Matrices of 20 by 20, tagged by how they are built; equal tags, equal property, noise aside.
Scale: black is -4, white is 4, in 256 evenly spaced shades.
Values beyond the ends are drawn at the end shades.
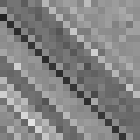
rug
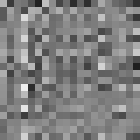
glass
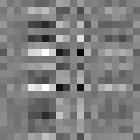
glass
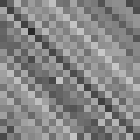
rug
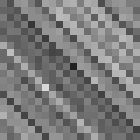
rug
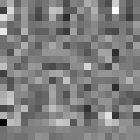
glass
